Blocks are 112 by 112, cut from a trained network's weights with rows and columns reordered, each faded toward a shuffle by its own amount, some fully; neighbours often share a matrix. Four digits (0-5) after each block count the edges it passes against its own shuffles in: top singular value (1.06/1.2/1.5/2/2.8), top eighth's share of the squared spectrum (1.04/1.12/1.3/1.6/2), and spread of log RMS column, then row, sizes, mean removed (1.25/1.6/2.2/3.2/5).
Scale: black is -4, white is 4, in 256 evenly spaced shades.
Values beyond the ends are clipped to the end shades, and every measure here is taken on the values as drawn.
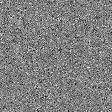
2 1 0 0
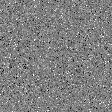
2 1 0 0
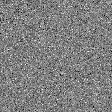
2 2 0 0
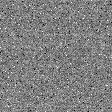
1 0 0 0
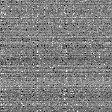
4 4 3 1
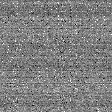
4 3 2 0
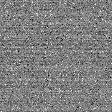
3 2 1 0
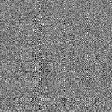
4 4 3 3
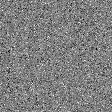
0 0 0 0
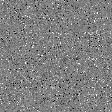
2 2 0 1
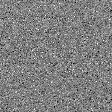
2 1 0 1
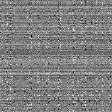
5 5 4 2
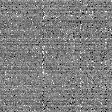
3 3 2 1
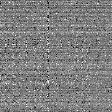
4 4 3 1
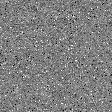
0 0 0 0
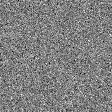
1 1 0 0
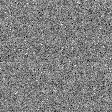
0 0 0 0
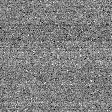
3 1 0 0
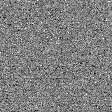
1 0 0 0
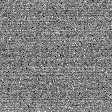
3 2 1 0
